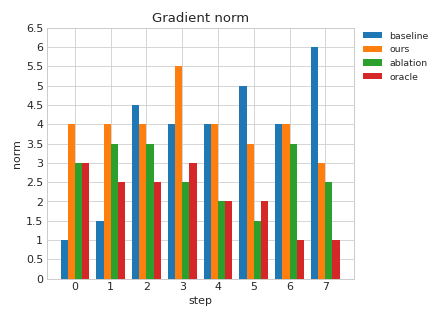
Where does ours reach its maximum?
3
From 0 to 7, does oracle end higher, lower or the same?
lower
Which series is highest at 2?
baseline
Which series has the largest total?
ours
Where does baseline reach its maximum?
7
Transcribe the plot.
Title: Gradient norm
x-axis: step, ticks 0 1 2 3 4 5 6 7
y-axis: norm, ticks 0 0.5 1 1.5 2 2.5 3 3.5 4 4.5 5 5.5 6 6.5
Legend: baseline, ours, ablation, oracle
Values:
baseline: 1 1.5 4.5 4 4 5 4 6
ours: 4 4 4 5.5 4 3.5 4 3
ablation: 3 3.5 3.5 2.5 2 1.5 3.5 2.5
oracle: 3 2.5 2.5 3 2 2 1 1
